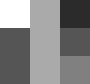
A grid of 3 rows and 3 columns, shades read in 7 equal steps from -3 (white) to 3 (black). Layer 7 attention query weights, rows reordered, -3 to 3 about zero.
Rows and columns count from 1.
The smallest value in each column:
-3 -1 0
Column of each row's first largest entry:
3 1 1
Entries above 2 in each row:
0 0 0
